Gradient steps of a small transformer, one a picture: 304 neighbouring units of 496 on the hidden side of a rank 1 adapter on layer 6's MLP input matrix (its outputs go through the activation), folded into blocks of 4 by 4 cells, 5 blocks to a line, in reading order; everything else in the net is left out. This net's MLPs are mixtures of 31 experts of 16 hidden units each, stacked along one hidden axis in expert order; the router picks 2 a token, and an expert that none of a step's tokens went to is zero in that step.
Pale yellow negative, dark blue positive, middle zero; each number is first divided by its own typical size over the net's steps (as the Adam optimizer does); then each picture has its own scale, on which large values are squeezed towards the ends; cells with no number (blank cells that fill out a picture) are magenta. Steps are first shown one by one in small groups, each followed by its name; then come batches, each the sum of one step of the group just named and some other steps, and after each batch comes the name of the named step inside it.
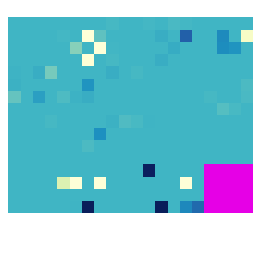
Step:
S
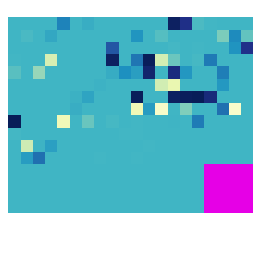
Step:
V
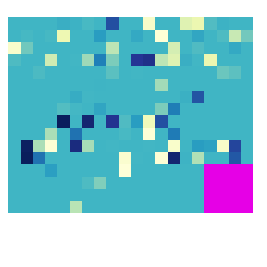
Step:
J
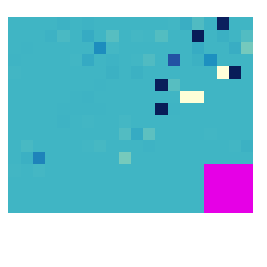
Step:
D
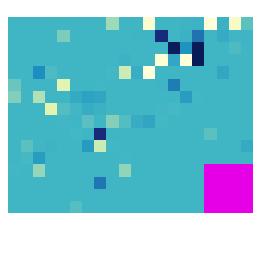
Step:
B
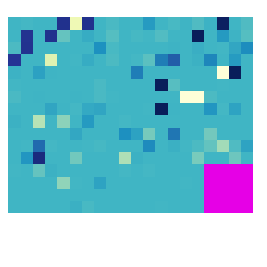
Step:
D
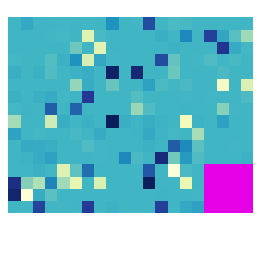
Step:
S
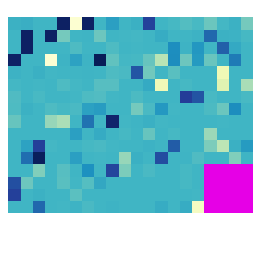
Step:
B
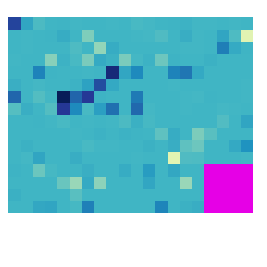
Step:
S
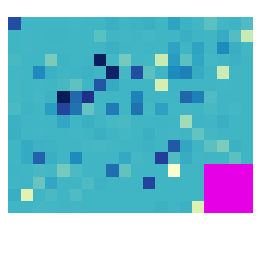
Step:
B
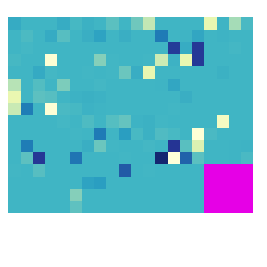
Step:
B
